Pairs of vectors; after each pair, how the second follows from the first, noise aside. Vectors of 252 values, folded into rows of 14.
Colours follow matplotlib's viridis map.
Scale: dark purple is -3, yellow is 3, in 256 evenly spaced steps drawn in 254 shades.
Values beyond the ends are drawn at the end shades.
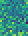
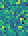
shuffled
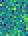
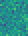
shrunk
